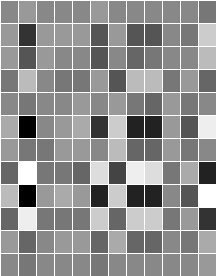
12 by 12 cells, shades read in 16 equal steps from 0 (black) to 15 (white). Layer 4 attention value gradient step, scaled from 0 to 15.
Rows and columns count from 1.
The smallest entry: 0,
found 2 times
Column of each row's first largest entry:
2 12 12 2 5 12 7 2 12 2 7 12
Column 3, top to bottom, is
8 9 9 8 8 8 7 7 9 7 8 8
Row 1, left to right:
8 9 8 8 8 9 8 8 8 8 8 7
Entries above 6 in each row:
12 8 9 10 11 7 10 8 7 9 8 12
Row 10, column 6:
12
